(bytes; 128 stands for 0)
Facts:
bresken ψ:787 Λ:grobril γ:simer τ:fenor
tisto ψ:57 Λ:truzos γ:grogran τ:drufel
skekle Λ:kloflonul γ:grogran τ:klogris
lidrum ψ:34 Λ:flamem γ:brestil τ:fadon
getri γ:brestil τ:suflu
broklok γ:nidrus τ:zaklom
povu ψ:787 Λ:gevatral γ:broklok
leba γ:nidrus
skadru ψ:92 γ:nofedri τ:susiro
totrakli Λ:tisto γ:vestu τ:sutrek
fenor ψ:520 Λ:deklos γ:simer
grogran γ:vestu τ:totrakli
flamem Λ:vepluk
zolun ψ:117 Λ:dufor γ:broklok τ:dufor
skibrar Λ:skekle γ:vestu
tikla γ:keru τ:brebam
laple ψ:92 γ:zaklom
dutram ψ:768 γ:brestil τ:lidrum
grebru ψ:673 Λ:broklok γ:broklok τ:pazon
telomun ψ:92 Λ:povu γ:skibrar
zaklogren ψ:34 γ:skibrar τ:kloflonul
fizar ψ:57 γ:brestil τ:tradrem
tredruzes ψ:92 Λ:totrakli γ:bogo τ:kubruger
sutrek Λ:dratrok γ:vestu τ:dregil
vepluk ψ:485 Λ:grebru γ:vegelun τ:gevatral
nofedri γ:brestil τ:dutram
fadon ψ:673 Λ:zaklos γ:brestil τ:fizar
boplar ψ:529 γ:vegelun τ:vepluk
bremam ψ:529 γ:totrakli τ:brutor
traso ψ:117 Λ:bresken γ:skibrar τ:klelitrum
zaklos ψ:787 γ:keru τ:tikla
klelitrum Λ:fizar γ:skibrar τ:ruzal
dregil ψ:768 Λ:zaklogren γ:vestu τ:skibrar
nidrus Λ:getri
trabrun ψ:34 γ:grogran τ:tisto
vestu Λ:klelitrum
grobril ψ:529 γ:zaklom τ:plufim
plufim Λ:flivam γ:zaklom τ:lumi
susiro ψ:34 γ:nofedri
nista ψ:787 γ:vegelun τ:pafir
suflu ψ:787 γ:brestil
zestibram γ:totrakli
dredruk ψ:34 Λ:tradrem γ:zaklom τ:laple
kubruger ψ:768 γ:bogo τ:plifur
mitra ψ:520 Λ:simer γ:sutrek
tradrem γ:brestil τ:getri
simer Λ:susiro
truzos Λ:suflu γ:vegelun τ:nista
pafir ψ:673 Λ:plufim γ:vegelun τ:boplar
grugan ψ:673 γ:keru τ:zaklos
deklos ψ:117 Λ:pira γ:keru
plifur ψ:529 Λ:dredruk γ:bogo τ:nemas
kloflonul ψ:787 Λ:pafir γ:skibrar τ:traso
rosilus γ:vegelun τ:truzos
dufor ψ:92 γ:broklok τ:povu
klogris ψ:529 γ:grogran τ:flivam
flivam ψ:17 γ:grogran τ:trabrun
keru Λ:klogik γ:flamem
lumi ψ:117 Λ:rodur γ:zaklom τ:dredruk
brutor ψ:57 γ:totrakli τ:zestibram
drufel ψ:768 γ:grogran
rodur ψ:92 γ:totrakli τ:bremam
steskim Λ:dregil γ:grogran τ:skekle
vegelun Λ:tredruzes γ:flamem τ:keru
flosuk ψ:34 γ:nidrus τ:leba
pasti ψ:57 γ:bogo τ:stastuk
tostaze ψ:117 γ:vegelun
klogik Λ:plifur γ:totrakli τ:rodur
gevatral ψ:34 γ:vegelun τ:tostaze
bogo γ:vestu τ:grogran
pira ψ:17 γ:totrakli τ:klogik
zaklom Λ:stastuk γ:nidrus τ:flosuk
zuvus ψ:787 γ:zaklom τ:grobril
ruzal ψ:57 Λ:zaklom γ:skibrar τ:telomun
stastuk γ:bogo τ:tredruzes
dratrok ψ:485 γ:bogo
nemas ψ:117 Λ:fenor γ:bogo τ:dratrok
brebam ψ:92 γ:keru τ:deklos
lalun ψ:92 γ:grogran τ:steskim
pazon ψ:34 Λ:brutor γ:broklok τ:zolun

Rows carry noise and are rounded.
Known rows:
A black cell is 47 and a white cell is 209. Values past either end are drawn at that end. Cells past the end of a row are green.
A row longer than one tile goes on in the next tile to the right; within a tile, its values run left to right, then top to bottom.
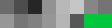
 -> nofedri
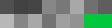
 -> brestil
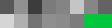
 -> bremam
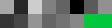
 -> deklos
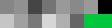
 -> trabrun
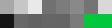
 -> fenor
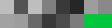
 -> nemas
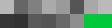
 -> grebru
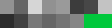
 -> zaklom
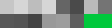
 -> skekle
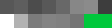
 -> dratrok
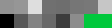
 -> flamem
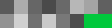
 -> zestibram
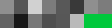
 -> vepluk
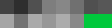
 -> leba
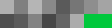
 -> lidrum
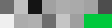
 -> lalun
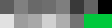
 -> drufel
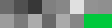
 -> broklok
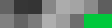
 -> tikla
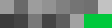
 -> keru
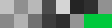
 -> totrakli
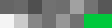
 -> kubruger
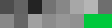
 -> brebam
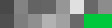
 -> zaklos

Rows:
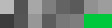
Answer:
zolun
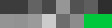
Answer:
suflu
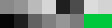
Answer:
pafir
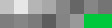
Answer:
steskim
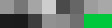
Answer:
plufim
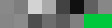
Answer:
skibrar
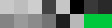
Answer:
tisto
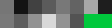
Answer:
tostaze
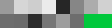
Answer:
kloflonul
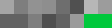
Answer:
fadon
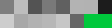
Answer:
flivam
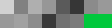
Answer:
traso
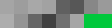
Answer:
sutrek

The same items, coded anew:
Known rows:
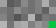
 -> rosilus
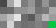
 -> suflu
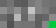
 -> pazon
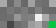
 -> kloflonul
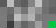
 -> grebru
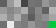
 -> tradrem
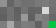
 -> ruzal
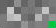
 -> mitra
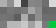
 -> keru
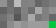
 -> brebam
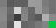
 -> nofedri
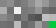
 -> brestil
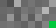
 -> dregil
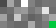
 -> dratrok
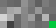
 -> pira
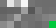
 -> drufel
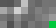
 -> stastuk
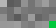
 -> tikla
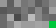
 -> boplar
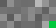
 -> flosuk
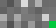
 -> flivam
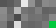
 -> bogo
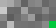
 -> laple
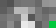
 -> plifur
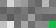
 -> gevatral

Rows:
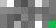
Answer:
flamem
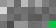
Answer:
grogran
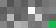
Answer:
truzos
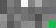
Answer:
trabrun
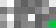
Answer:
deklos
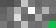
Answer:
tredruzes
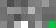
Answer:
vegelun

